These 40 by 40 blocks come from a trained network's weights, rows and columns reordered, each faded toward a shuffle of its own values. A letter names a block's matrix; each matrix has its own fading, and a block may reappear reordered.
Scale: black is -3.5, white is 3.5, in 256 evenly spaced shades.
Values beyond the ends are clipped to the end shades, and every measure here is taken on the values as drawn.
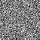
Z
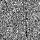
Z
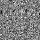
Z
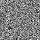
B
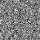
B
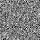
B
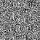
Z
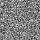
B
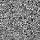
B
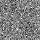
Z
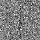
Z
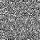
B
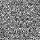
B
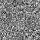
B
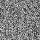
B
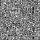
Z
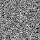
Z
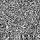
B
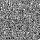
Z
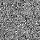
Z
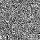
B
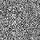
B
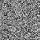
B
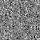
Z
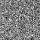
Z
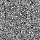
Z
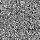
Z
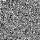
Z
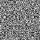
B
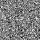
B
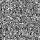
Z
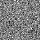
Z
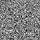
B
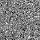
Z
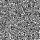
Z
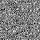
B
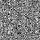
Z
